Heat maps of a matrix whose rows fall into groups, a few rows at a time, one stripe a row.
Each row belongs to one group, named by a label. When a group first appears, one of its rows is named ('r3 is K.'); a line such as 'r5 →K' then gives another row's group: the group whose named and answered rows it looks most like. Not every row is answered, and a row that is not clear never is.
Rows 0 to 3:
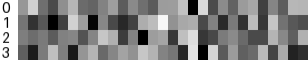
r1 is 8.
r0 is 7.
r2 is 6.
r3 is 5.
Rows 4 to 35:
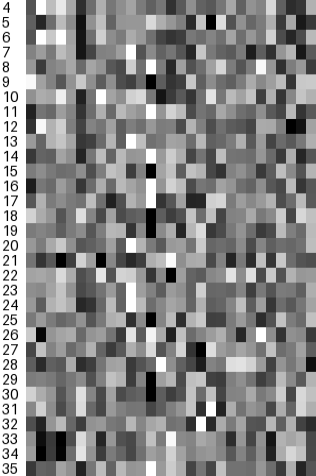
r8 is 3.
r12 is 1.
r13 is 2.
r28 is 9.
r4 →1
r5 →5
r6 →1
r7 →2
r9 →7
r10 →1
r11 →5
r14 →5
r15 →6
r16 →5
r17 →3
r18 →7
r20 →2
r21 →8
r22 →1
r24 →2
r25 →6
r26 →3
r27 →3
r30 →7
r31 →7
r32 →5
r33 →8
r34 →8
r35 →5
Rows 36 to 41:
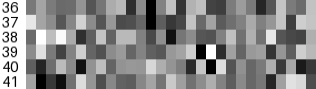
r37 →7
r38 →1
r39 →7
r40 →5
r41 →8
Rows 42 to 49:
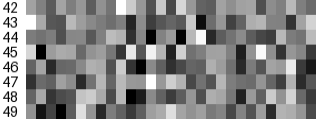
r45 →3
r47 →5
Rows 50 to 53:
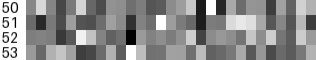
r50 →7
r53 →2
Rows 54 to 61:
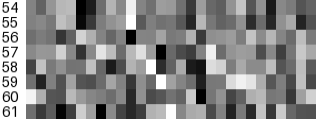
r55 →2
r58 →3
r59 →9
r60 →7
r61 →8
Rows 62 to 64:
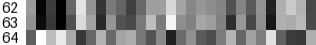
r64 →1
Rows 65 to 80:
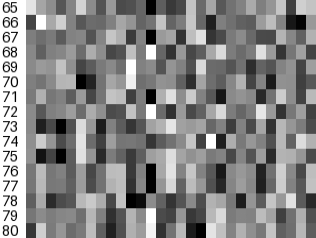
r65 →7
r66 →1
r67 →6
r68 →3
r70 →2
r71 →6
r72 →3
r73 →8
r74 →7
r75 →8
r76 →6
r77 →6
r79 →3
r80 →3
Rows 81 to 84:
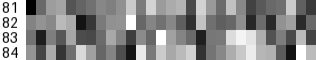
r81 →5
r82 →2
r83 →9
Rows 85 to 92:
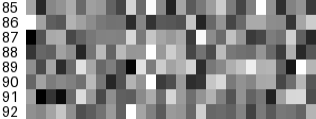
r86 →7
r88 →5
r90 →3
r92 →2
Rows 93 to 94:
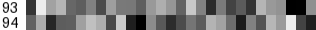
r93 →1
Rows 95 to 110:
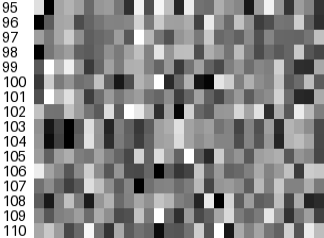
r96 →5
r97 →2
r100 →3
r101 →1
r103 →8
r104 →8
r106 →7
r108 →5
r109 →3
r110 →7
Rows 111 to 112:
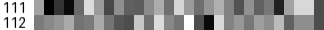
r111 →8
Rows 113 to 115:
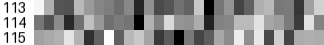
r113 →7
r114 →9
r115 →1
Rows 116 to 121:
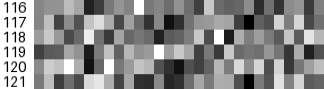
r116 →2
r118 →7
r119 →5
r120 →1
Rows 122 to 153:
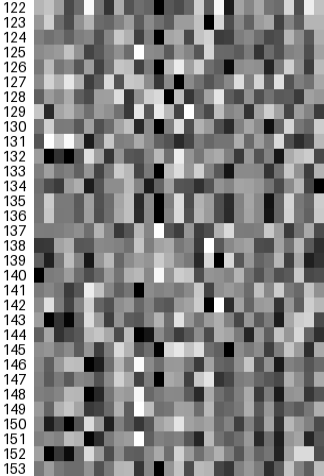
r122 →7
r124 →6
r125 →2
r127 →1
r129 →3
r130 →6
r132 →8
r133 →6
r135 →6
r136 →6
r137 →3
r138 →5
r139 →5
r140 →5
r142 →7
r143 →8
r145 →6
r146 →2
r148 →2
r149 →2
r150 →8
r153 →6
